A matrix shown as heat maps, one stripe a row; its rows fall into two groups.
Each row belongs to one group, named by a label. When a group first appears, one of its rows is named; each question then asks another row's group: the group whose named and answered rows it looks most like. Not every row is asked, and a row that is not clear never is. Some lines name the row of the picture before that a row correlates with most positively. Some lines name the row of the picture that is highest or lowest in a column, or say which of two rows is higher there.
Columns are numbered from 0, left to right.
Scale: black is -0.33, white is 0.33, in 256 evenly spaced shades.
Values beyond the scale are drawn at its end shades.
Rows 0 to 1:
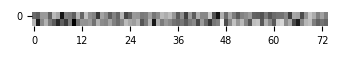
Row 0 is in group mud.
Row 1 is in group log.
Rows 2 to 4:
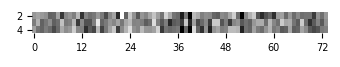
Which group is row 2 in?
mud
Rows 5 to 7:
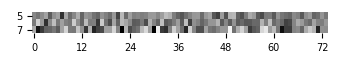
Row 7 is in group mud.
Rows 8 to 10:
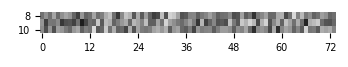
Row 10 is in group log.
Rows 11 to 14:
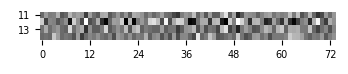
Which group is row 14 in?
log
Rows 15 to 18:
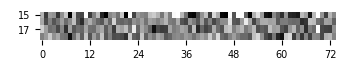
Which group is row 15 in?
mud
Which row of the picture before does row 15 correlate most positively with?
12
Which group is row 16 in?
log
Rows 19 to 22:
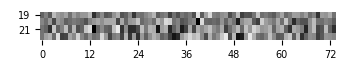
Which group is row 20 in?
log
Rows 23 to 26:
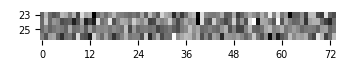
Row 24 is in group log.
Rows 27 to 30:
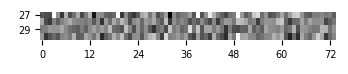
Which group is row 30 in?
mud
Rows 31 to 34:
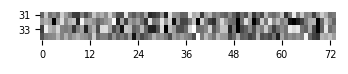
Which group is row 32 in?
log
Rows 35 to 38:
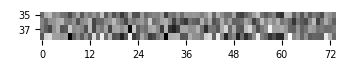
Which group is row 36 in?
log
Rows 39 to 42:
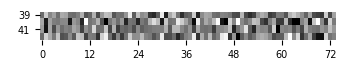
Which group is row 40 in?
mud
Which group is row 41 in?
log
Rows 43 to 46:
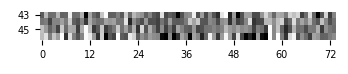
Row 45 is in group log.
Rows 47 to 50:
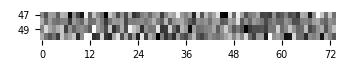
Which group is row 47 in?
mud
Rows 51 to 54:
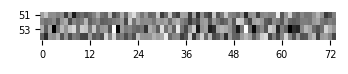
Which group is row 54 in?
log
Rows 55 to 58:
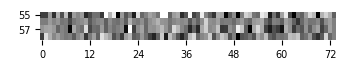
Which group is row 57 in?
mud
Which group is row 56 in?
mud
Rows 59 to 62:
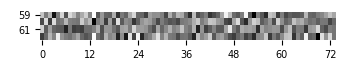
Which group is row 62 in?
log
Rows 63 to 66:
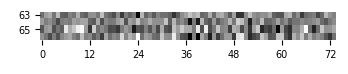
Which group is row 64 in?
mud
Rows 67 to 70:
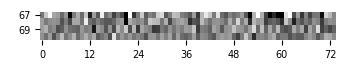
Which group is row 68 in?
mud
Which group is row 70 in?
log
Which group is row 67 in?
mud
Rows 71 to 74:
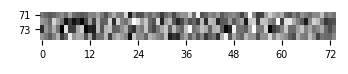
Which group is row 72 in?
log
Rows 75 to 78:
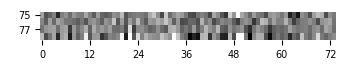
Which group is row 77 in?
mud
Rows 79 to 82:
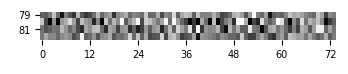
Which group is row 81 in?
mud
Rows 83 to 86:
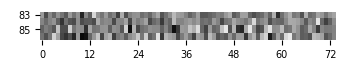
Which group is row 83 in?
log
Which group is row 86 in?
log
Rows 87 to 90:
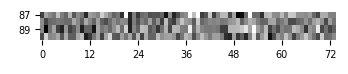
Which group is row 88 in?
mud
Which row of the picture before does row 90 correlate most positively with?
86
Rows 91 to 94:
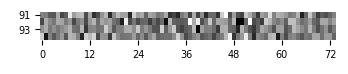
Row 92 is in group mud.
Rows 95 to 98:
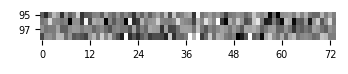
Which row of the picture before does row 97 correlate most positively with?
91
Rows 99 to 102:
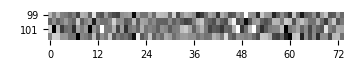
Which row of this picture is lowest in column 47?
100
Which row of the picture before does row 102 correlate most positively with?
96
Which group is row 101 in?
log
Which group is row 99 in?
mud
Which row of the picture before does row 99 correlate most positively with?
96
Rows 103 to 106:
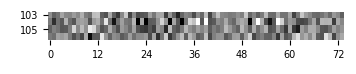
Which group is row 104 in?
mud
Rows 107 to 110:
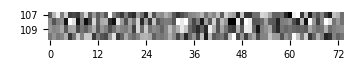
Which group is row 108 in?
mud
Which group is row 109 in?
mud
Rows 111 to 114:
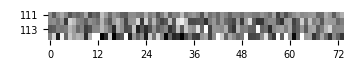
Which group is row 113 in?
mud
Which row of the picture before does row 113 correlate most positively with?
108
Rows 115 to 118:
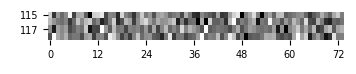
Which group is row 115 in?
log
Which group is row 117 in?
log
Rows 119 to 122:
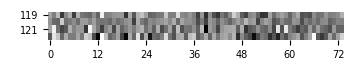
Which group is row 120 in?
mud
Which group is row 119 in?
log
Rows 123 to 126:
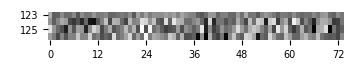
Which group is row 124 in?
log
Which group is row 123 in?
mud
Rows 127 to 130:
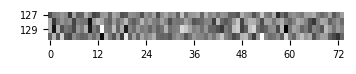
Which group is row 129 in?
log
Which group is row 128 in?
log
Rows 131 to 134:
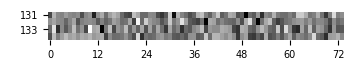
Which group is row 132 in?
mud
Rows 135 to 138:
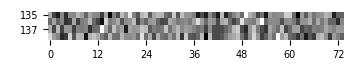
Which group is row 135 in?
mud
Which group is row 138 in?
log
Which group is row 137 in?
log
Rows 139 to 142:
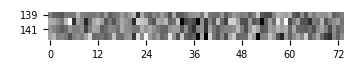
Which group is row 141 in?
log
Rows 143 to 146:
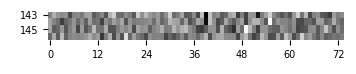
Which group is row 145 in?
mud
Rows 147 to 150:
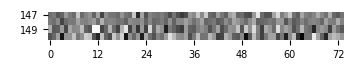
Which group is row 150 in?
log
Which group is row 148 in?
log
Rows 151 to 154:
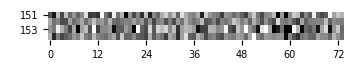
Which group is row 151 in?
log
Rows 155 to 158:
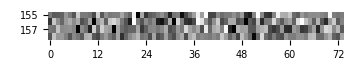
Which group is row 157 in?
mud
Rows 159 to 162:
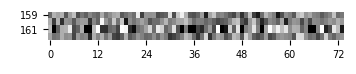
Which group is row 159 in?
mud
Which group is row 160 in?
log
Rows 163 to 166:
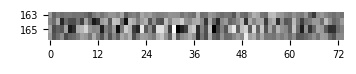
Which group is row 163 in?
log
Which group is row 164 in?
log
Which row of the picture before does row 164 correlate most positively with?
160
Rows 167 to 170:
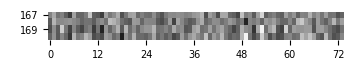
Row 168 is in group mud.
